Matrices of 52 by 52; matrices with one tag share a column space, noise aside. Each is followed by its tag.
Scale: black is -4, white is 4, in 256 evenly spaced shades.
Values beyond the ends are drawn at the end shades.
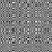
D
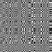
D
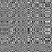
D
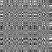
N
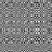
D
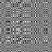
D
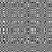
D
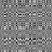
N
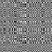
D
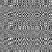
N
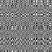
N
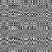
N
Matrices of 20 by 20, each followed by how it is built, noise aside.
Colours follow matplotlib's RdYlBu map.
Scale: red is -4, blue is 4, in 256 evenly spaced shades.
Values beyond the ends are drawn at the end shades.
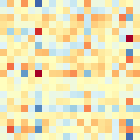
low rank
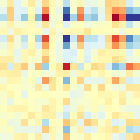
low rank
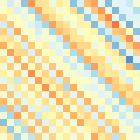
Toeplitz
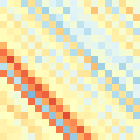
Toeplitz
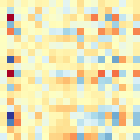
low rank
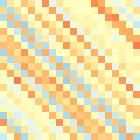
Toeplitz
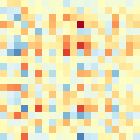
low rank
